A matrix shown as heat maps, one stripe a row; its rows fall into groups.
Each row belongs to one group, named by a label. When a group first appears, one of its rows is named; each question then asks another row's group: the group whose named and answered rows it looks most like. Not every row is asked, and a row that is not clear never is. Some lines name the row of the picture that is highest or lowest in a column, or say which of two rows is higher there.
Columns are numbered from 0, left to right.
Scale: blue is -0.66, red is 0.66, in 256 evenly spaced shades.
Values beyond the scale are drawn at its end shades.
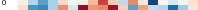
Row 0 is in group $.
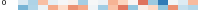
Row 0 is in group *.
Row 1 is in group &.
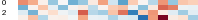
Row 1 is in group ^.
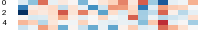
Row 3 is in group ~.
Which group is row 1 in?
^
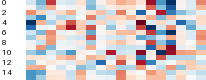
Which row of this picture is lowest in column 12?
5
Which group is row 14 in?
&
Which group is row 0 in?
*
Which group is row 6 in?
*
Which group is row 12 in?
^
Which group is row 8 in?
*
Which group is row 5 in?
~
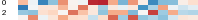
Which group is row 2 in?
&
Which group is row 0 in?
$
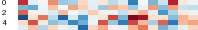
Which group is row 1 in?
&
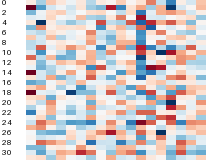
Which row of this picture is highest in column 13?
13
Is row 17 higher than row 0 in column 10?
No
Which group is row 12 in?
&
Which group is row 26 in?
$
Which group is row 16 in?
&
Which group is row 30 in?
&
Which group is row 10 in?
$
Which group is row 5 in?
^
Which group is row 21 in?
^
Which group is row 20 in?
*
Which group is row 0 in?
*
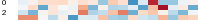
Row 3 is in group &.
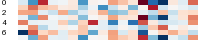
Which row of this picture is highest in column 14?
5
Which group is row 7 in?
*
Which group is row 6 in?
^
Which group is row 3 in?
*
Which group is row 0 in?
*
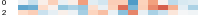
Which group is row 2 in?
$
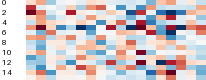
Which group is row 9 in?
&
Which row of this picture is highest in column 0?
2
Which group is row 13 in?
&
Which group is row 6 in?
*
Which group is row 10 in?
^
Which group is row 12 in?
$
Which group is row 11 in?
&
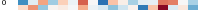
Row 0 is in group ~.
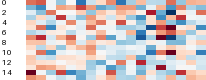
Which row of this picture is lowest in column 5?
0
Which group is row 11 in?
&
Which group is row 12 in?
^
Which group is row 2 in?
*
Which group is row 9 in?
~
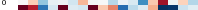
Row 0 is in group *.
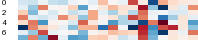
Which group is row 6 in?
*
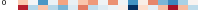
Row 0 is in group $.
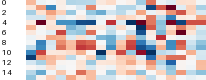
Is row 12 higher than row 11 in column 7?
Yes
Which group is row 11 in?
^
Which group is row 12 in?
*
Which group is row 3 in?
*
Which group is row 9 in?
&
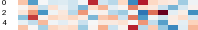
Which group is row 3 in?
^
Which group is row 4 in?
*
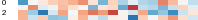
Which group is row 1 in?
^
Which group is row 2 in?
$
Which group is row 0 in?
~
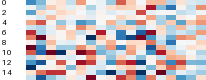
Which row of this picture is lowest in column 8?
14
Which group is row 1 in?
*
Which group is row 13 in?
^
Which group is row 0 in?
&
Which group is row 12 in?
&
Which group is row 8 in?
*
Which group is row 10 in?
~
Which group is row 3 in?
*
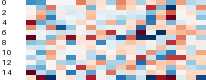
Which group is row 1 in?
*
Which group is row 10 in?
*
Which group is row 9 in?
&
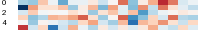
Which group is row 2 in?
^
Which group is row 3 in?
&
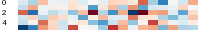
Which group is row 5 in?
&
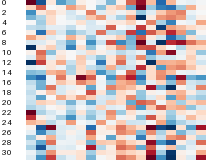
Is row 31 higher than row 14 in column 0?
Yes
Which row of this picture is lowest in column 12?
12
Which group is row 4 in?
*
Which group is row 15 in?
&
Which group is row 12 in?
^
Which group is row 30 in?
*
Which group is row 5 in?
$
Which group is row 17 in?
*
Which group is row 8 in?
$
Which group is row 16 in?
&
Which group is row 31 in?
*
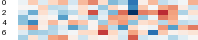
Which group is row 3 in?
^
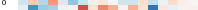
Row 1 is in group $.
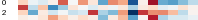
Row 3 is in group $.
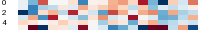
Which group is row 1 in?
$
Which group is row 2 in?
&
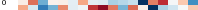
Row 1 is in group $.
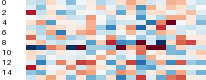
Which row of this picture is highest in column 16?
8
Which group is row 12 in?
&
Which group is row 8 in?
$
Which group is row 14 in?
&
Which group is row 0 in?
^
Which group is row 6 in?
~
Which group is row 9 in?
&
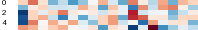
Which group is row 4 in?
^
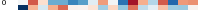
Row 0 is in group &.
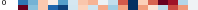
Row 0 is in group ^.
